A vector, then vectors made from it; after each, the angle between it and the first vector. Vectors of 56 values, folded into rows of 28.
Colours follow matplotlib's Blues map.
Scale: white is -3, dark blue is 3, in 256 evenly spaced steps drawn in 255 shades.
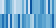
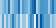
orthogonal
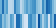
orthogonal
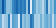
nearly opposite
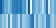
nearly opposite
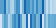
orthogonal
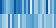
nearly opposite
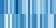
partly opposed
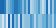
nearly opposite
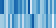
nearly opposite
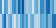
orthogonal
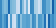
partly aligned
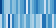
partly opposed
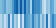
partly opposed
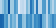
partly aligned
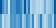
partly opposed
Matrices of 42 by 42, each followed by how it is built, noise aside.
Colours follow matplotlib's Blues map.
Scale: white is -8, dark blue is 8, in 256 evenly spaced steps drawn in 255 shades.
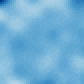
smooth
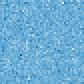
noise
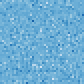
noise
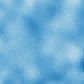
smooth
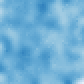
smooth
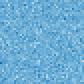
noise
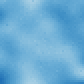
smooth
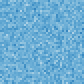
noise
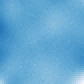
smooth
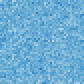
noise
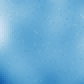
smooth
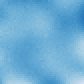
smooth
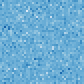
noise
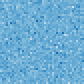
noise
